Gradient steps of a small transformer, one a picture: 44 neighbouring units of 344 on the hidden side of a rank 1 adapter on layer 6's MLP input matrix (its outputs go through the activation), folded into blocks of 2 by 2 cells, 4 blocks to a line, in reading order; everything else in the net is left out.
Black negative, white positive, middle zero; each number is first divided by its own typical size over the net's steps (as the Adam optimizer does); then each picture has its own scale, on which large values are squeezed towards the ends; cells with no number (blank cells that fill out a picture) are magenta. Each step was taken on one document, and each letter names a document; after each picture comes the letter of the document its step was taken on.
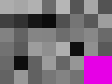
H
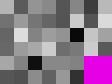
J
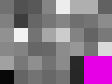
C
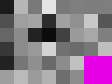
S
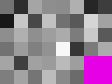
H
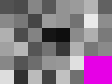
S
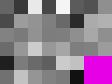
J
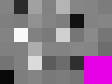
C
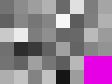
S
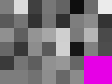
H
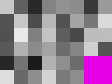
J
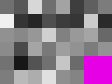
H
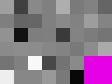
C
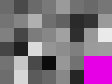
J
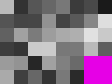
J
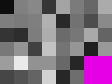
S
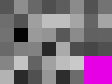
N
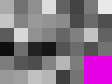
N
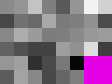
N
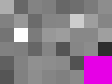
C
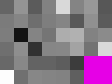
C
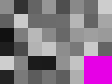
J
